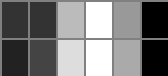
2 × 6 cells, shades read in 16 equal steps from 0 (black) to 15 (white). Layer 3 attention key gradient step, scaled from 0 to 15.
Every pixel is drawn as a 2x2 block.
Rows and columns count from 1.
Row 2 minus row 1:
-1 1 2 0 1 0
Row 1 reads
3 3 11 15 9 0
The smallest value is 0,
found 2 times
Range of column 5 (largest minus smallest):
1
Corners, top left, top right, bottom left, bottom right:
3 0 2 0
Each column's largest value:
3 4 13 15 10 0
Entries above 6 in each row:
3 3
